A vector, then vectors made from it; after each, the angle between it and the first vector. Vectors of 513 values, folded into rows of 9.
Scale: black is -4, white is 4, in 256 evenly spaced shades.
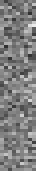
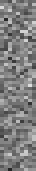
partly aligned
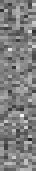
partly aligned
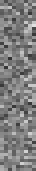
nearly parallel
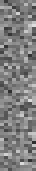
nearly parallel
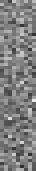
orthogonal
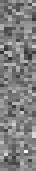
partly aligned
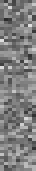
partly aligned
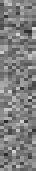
partly opposed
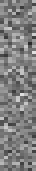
partly opposed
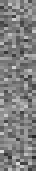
partly opposed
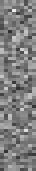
orthogonal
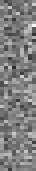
nearly parallel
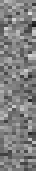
nearly opposite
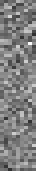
partly aligned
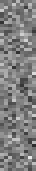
orthogonal
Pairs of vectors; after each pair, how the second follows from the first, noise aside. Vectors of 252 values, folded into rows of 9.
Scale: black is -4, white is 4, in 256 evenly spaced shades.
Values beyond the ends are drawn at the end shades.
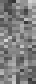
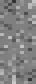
partly zeroed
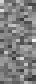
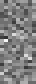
shuffled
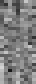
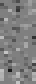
partly zeroed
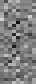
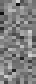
shuffled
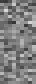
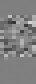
partly zeroed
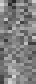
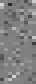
partly zeroed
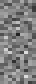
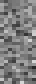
shuffled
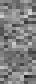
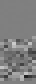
partly zeroed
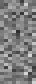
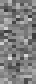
shuffled
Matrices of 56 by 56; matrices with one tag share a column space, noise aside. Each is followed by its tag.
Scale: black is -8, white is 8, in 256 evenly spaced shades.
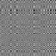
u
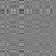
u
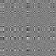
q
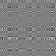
q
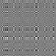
q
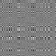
q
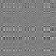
q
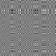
u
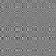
q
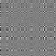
q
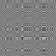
q
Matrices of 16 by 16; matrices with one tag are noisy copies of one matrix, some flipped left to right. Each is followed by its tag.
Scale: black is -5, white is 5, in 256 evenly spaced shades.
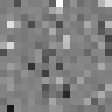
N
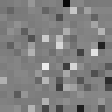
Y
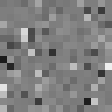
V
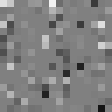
N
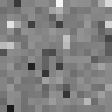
N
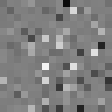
Y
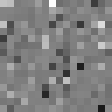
N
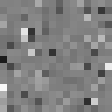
V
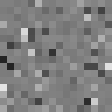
V
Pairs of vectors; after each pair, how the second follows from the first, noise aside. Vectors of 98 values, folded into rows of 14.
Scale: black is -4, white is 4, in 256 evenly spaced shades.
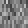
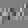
partly zeroed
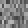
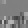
partly zeroed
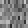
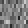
sign-scrambled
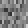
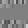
partly zeroed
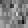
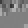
partly zeroed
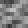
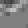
partly zeroed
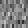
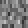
sign-scrambled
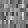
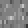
partly zeroed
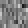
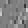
partly zeroed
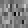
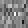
sign-scrambled
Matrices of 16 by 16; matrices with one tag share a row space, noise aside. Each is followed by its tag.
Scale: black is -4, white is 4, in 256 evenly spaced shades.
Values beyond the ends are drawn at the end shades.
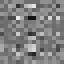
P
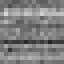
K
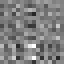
P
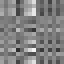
P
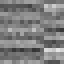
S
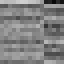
S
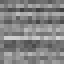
K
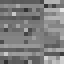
S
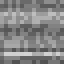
K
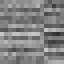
S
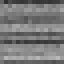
K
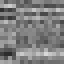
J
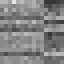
S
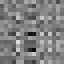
P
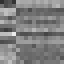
J
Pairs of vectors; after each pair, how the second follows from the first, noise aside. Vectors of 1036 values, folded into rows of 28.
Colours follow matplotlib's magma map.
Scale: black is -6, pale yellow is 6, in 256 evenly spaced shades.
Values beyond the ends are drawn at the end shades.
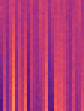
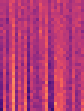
copied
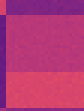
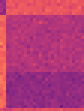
negated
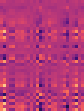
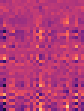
negated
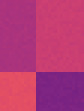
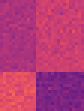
copied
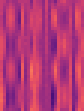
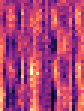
scaled up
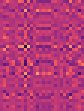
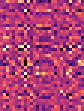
scaled up
